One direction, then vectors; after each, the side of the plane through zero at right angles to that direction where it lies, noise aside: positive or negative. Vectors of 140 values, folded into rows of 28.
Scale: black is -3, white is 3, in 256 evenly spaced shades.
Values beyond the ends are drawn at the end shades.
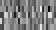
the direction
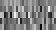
negative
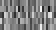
positive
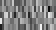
positive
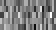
positive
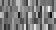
negative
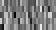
positive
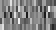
negative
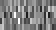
negative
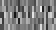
positive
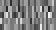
positive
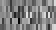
positive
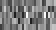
positive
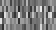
positive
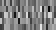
positive
